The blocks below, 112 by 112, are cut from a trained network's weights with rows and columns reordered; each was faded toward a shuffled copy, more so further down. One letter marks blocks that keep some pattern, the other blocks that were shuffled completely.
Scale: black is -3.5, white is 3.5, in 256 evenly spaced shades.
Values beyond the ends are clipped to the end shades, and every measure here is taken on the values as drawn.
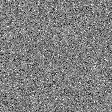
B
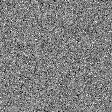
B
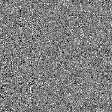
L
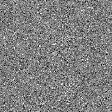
L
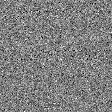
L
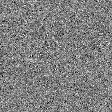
L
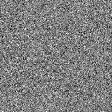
L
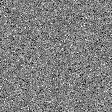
B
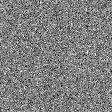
B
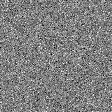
B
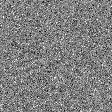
B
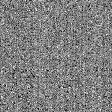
L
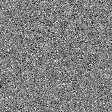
B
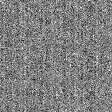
L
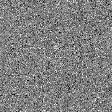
L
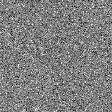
L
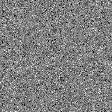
L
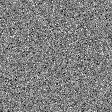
B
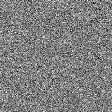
L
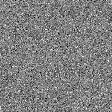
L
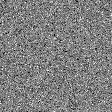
B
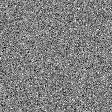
B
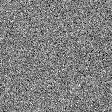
B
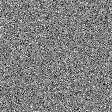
B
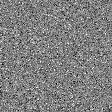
B
